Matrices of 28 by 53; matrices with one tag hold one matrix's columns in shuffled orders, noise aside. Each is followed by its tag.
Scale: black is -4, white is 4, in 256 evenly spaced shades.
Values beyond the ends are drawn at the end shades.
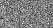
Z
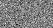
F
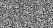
Z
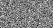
F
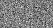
Z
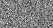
F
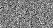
Z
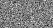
F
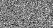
F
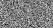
F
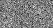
Z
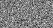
F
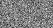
F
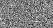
F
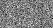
Z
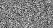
Z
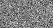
F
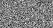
F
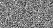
F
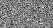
Z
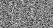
F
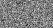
F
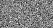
F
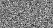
F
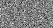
F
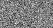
F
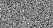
F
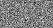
F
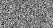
Z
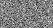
F
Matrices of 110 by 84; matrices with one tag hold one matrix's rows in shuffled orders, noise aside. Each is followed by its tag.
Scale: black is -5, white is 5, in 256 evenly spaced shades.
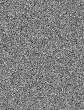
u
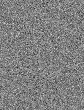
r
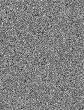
u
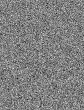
r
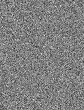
u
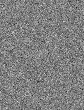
u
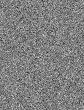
r
